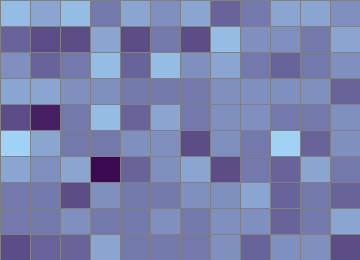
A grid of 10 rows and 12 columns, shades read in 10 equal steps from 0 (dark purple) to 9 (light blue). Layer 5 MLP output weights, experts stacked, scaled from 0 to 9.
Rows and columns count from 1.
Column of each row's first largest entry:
1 8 4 1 4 1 1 9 12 4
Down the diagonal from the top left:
8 3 5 6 4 6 7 6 6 6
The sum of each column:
57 49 52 57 48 59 52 58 55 55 55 54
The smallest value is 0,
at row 7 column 4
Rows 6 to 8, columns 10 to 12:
9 4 6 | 4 7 5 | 4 5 4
